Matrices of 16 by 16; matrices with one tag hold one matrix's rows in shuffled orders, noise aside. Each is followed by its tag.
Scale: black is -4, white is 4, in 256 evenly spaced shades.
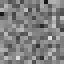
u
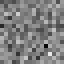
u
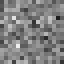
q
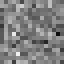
q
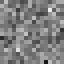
u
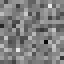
u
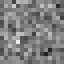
q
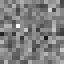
u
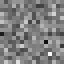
u
